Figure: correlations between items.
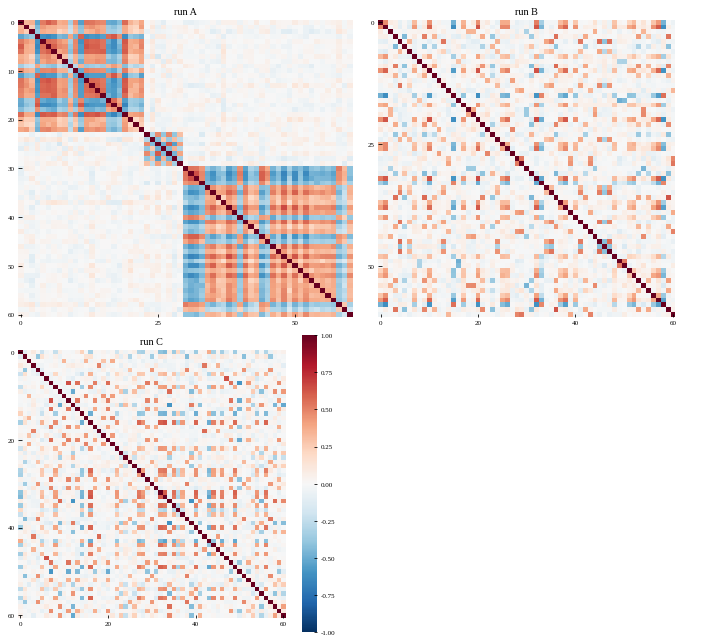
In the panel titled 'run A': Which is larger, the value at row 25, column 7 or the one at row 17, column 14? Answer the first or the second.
the first
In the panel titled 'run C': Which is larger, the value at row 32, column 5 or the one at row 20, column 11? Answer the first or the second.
the second
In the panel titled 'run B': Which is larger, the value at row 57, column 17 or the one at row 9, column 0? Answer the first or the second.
the first
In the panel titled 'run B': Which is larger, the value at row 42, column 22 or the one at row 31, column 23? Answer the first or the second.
the second
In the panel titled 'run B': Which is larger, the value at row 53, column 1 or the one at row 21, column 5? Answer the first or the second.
the first
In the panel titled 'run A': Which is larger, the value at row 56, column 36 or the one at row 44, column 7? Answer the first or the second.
the first
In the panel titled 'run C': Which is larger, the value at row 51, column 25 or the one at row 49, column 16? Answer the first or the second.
the second
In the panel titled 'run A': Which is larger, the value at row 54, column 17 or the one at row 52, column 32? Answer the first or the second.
the first
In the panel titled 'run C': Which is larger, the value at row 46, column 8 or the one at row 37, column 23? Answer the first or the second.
the first
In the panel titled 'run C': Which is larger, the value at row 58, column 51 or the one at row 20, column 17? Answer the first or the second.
the second
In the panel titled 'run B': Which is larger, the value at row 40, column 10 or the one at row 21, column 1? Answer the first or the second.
the first
